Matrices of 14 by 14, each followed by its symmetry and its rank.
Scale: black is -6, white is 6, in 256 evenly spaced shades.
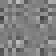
antisymmetric, rank two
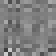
neither, rank two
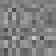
neither, rank two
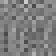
neither, rank three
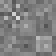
symmetric, rank three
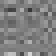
neither, rank two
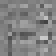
neither, rank three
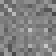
symmetric, rank three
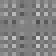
symmetric, rank one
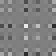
symmetric, rank one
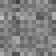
antisymmetric, rank two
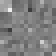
symmetric, rank three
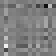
antisymmetric, rank two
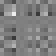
symmetric, rank one
